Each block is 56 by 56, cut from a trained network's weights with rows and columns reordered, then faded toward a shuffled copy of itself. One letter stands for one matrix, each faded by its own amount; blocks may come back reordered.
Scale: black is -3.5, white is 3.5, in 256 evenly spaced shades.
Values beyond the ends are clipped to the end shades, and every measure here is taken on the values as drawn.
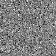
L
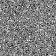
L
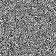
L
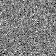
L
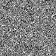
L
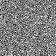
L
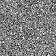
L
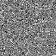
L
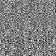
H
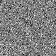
L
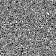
L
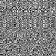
H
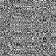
H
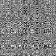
H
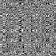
H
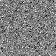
L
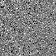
L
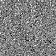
L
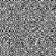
H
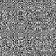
H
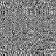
H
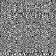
H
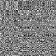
H
